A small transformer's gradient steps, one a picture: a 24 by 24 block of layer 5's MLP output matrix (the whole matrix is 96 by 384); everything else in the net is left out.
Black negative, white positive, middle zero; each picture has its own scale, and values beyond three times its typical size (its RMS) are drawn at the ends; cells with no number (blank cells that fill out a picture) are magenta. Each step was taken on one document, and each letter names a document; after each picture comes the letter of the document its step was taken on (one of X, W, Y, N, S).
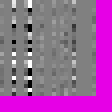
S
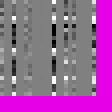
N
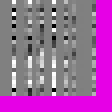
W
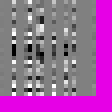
W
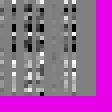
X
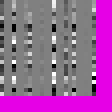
N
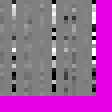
N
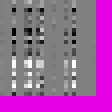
X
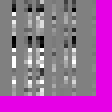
X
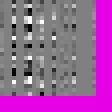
S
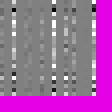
N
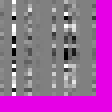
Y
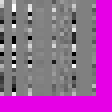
Y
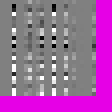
W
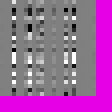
X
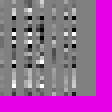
X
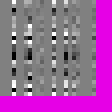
W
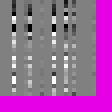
W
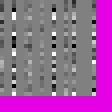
N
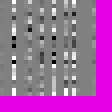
W
